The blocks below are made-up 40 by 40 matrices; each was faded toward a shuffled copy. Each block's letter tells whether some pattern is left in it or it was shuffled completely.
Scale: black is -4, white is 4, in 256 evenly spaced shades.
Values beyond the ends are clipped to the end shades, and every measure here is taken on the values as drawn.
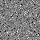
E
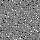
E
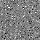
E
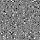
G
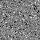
E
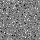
E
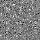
G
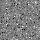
E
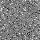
E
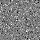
E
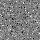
E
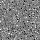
E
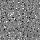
G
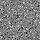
E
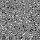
G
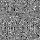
G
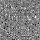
G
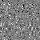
G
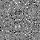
G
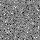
E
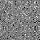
G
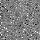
G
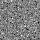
E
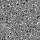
E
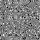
G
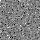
E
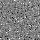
E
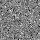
E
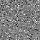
G
